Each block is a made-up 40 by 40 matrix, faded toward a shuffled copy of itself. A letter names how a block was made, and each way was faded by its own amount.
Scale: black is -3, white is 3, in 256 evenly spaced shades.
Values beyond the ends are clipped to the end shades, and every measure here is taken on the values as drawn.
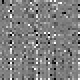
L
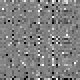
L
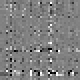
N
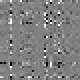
N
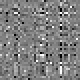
L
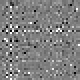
L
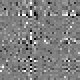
L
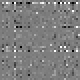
N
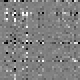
N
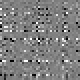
N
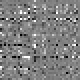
N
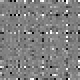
N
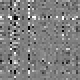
N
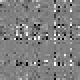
N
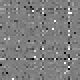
L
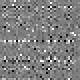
L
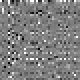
L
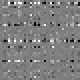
N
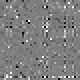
L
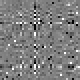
L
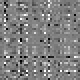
N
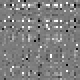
L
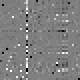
L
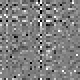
L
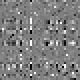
L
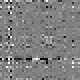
N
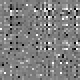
L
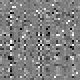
L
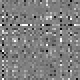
N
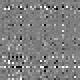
N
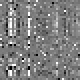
L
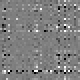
N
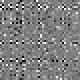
L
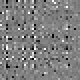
L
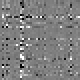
N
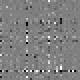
N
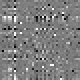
L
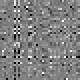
L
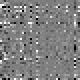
N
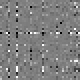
N
